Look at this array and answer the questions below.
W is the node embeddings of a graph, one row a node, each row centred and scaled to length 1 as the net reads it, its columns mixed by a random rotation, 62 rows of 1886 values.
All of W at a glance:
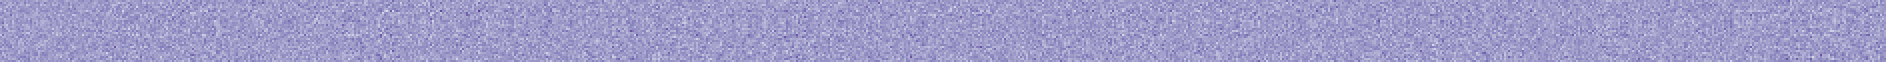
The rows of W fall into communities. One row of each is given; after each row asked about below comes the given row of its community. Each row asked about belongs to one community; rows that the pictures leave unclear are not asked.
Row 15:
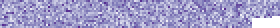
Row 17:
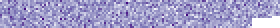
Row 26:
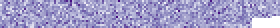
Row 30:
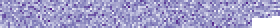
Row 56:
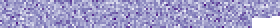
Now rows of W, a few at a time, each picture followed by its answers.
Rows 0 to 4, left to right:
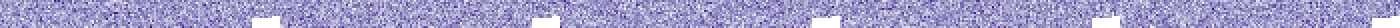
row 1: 30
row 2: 26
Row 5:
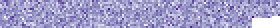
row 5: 56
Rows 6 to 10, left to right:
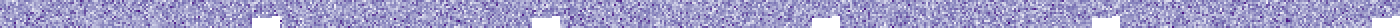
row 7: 56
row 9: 26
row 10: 26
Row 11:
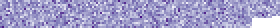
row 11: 26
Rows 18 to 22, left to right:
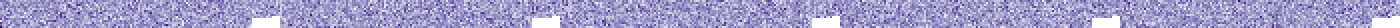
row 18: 26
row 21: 30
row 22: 26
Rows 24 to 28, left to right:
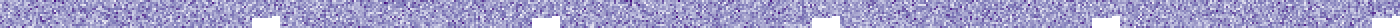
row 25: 15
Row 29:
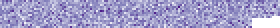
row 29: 56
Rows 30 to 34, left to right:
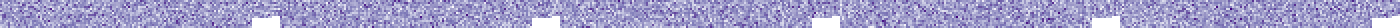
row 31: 17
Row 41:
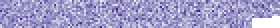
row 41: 30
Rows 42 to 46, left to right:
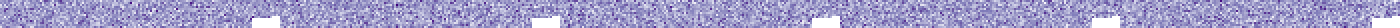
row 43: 15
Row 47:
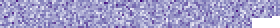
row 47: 15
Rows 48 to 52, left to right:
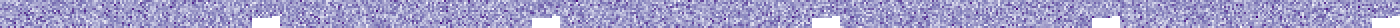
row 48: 17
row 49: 30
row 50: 15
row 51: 56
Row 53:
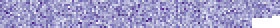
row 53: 30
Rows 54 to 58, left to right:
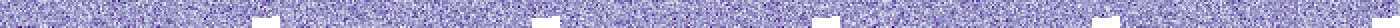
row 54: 26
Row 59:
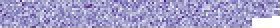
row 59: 30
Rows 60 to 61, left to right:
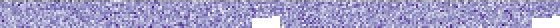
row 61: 30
